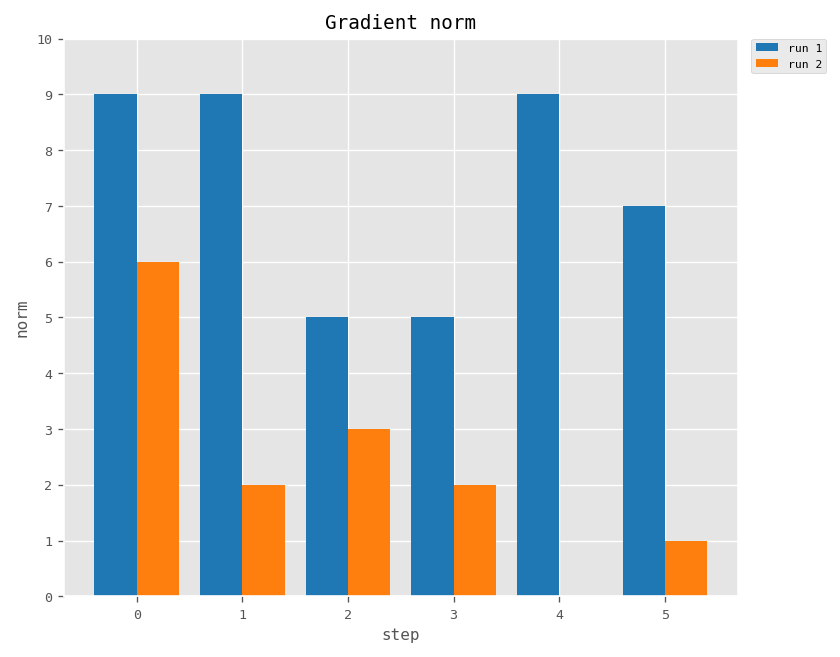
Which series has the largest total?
run 1
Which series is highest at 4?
run 1
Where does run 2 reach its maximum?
0
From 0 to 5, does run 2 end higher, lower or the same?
lower
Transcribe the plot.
Title: Gradient norm
x-axis: step, ticks 0 1 2 3 4 5
y-axis: norm, ticks 0 1 2 3 4 5 6 7 8 9 10
Legend: run 1, run 2
Values:
run 1: 9 9 5 5 9 7
run 2: 6 2 3 2 0 1
